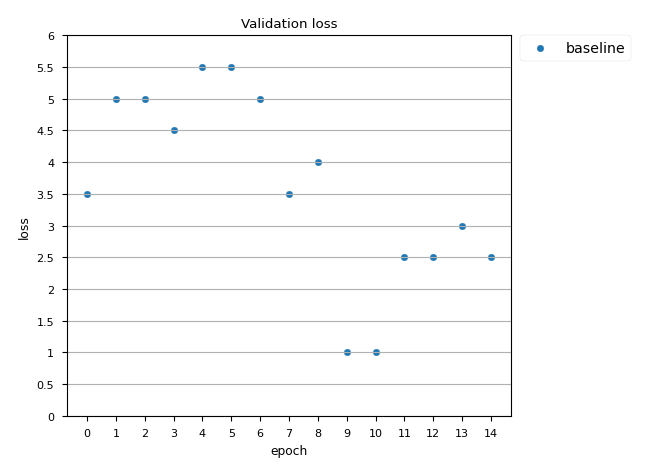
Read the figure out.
Title: Validation loss
x-axis: epoch, ticks 0 1 2 3 4 5 6 7 8 9 10 11 12 13 14
y-axis: loss, ticks 0 0.5 1 1.5 2 2.5 3 3.5 4 4.5 5 5.5 6
Legend: baseline
Values:
baseline: 3.5 5 5 4.5 5.5 5.5 5 3.5 4 1 1 2.5 2.5 3 2.5
